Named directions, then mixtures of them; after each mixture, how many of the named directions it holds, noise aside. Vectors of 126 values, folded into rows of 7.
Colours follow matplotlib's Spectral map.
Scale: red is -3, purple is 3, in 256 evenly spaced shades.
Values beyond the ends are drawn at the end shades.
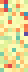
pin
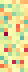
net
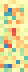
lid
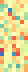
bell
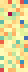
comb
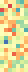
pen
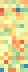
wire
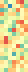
one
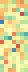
three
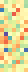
two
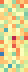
two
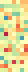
one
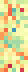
three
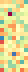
two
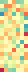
three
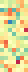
two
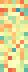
three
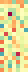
two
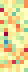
two
